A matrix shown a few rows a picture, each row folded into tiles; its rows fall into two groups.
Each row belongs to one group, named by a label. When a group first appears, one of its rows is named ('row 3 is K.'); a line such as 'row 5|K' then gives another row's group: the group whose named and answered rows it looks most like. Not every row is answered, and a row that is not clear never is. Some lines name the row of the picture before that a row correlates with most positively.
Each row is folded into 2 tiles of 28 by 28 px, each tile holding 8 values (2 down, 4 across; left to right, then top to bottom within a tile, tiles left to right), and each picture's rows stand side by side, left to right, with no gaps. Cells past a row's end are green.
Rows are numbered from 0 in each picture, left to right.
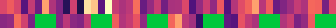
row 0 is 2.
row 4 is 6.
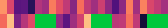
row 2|6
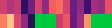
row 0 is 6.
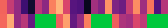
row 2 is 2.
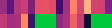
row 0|2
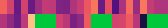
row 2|6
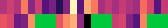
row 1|6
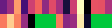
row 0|6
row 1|2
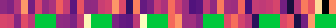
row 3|6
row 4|6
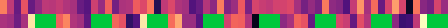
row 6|2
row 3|6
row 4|6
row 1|6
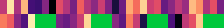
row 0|2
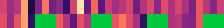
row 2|6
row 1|2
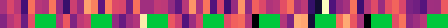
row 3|2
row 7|6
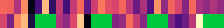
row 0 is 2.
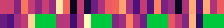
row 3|2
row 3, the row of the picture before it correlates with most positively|1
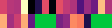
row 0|2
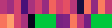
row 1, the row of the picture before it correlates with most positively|1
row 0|6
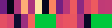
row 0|2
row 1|6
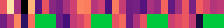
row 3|6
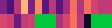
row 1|6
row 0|2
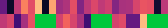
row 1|6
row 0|2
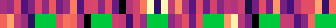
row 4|6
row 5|2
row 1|6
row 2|2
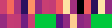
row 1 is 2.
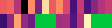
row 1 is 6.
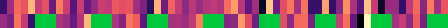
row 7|2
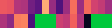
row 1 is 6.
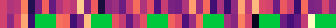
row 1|2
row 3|2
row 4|6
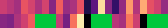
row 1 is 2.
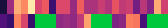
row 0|6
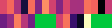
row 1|2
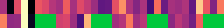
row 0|2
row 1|2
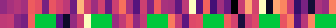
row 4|2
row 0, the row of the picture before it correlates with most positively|3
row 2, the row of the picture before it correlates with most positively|2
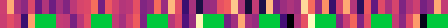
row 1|2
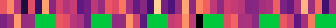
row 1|6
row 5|2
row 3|6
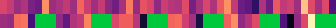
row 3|6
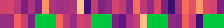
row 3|6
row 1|2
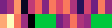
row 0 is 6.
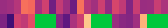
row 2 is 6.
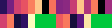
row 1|2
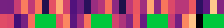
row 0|2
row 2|2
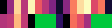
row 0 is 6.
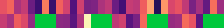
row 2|2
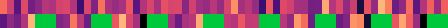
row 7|6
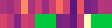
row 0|2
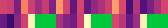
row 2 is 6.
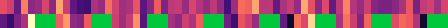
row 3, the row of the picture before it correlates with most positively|0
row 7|6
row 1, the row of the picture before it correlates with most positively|2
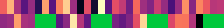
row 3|6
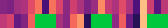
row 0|2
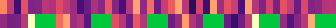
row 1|6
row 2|2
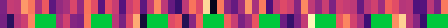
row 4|2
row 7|6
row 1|2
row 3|2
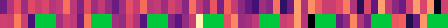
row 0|6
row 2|6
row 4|6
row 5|6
